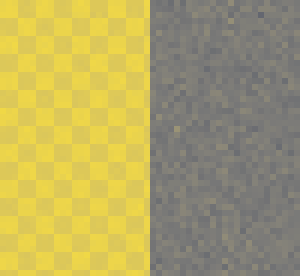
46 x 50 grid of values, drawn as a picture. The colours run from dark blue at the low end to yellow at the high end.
The table splits into one row of 2 panels. Panel 1,1: very high, checkered, faint in contrast. Panel 1,2: middling, fine-grained, faint in contrast.
